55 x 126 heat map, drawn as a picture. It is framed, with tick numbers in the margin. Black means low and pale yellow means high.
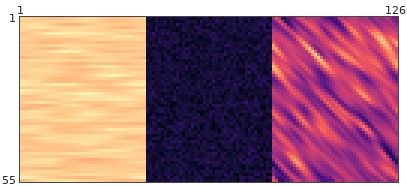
It is made of 1 by 3 panels. Panel 1,1: very high, streaked across, faint in contrast. Panel 1,2: very low, fine-grained, faint in contrast. Panel 1,3: middling, slanting down to the right, strong in contrast.
